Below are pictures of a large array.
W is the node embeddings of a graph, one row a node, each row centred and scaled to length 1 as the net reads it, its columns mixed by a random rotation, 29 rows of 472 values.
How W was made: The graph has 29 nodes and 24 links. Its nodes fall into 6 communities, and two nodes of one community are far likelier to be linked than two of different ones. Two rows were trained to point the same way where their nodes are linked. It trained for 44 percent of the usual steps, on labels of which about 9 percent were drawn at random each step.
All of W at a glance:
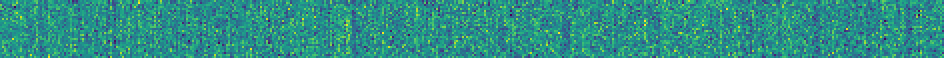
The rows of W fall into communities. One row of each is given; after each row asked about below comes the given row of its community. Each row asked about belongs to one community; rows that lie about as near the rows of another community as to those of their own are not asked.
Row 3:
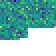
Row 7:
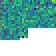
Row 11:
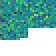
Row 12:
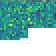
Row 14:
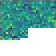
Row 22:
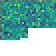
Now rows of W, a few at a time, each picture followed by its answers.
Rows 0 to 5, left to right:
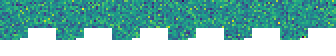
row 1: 12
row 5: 7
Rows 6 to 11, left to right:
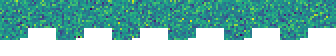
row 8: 3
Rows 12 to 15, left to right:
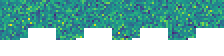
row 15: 22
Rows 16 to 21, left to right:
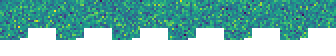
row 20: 11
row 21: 11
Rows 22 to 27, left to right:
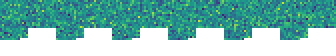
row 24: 14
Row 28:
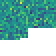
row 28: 3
